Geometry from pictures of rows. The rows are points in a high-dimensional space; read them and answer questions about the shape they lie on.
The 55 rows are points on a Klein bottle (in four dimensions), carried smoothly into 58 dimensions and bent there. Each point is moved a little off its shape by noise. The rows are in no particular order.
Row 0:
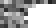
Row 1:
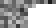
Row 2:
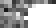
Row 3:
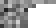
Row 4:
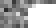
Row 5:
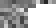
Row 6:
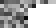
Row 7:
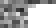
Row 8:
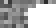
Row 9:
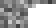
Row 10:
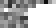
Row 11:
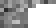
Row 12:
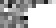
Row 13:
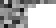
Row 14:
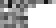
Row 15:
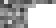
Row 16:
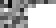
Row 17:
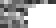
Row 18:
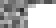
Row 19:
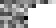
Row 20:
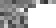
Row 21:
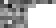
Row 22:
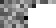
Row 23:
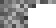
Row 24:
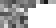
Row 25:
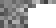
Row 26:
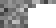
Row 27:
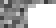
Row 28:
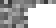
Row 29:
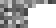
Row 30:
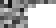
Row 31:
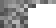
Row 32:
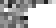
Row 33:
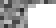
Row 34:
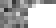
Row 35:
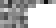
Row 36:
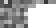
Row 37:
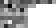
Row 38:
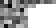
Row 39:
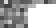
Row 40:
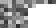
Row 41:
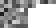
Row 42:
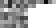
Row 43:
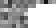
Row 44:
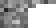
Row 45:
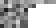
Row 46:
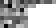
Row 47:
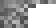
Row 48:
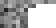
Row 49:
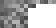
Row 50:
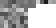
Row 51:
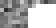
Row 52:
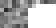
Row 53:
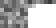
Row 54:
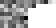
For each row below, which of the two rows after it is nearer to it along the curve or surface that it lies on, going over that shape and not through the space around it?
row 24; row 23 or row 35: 35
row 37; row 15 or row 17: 15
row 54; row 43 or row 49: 43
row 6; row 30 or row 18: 30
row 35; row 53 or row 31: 31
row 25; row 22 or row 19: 22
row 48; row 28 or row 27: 28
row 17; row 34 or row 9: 34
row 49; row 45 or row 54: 45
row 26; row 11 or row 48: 11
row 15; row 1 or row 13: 1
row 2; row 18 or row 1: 18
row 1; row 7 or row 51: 51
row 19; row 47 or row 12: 12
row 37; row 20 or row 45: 20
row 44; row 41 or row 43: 41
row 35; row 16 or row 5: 5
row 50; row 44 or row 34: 44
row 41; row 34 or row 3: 34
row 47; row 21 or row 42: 42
